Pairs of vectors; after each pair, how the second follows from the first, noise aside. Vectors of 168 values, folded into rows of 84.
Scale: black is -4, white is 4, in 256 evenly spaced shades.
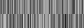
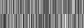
negated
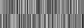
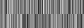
shuffled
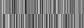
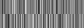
negated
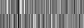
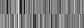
negated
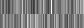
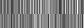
shuffled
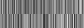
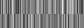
shuffled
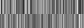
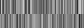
negated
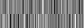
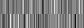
negated
